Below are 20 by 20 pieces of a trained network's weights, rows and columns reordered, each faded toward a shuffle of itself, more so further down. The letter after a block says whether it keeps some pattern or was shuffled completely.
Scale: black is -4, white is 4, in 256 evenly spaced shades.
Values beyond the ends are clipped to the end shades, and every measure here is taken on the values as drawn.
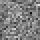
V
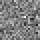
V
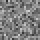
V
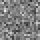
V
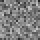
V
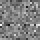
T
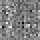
T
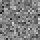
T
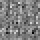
T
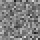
T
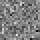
V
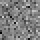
V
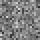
V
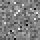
V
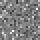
V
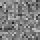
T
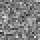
V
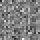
T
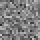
V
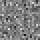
V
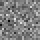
V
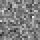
V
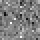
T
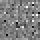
T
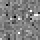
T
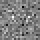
V
